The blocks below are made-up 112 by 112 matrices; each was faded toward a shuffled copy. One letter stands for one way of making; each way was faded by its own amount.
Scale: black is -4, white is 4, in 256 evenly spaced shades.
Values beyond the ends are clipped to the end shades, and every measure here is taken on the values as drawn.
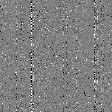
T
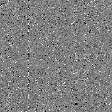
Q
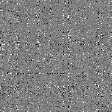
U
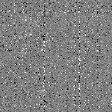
U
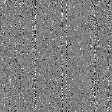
T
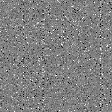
Q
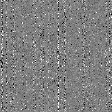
T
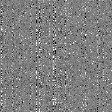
T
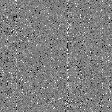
Q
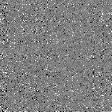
U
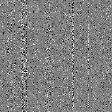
T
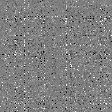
U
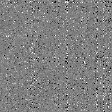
U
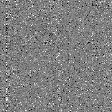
Q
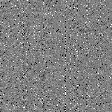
Q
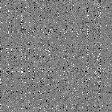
U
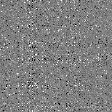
U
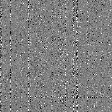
T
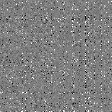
U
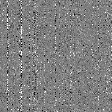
T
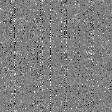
T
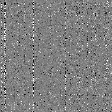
T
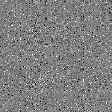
Q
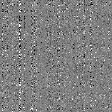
T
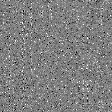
Q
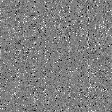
Q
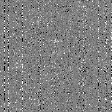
T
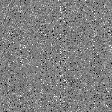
Q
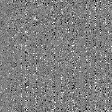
T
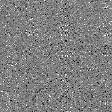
Q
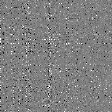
U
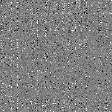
U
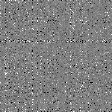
U
